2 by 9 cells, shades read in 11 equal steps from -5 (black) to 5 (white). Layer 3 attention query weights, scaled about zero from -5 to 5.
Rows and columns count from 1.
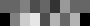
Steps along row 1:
same up down up down up down same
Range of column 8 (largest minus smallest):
3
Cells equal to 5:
0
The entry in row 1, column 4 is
-2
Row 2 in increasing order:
-5 -5 -2 -1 0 2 2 3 4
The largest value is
4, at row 2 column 4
